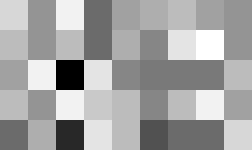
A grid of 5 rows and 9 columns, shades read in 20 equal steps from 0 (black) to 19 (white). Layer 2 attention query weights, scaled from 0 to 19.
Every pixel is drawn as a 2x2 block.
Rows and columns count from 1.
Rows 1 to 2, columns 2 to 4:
11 18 8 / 11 14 8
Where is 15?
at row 4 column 4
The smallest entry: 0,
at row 3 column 3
